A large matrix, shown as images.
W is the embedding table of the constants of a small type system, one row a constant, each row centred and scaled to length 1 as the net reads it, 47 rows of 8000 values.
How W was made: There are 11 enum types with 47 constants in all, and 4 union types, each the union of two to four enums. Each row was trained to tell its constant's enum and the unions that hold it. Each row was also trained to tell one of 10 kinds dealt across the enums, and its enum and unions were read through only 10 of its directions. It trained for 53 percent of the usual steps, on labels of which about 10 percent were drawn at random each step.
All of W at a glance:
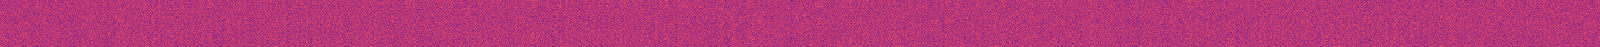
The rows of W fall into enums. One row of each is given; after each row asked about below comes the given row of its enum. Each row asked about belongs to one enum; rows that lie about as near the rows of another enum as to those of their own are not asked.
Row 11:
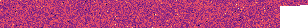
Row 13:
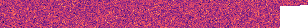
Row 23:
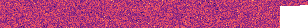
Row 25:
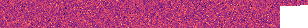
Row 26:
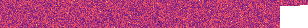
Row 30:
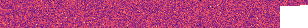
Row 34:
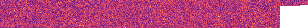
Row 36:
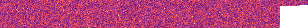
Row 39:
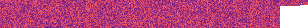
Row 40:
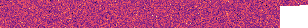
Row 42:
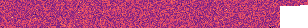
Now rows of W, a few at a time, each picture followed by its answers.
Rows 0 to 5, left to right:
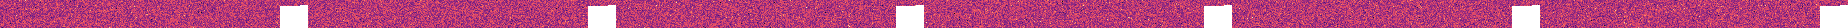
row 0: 34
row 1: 36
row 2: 34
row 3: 26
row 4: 36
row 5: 34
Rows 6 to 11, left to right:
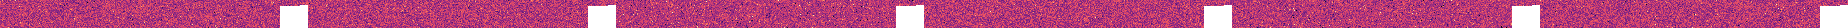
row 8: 25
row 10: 42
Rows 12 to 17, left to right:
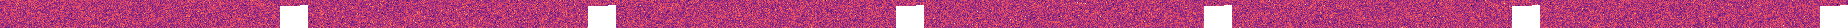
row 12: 26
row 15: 36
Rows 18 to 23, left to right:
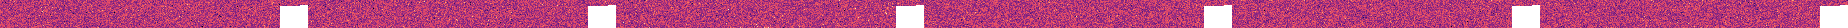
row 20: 30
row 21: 30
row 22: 13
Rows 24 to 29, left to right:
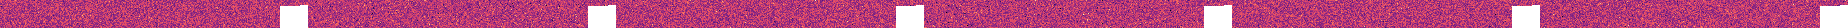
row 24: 39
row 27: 39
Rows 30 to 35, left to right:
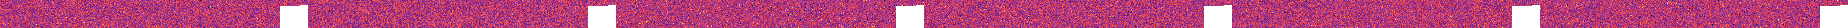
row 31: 39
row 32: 25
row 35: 30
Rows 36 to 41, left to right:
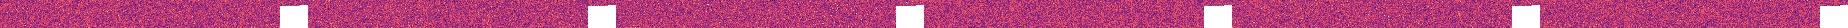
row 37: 36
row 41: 26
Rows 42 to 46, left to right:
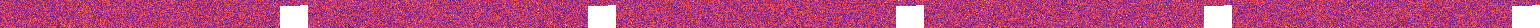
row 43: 40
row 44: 13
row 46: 26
